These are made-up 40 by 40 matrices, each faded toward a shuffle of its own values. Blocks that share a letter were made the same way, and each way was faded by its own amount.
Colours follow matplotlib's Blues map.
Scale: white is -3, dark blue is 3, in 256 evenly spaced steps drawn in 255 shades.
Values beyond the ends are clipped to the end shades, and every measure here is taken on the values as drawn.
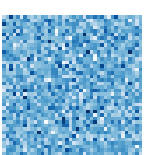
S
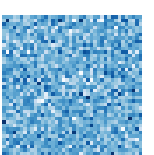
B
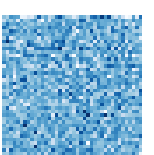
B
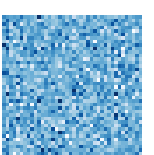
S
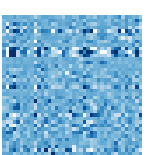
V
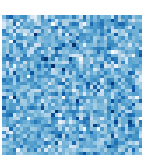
S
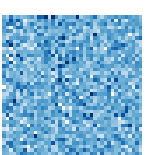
S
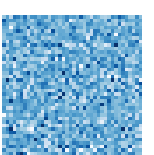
B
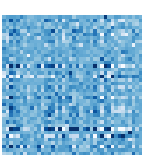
V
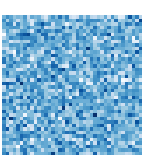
B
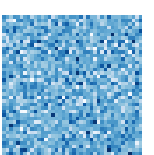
B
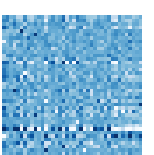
V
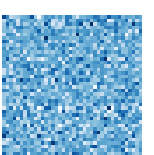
B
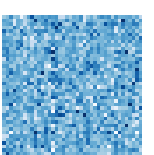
S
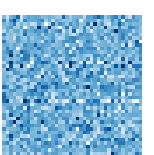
B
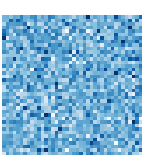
S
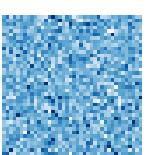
S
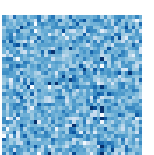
S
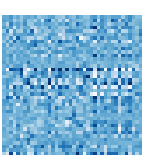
V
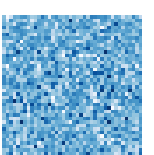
S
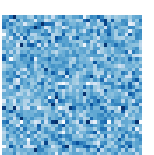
B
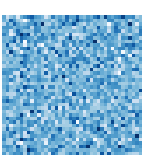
S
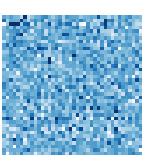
B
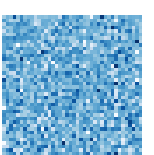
S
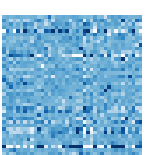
V
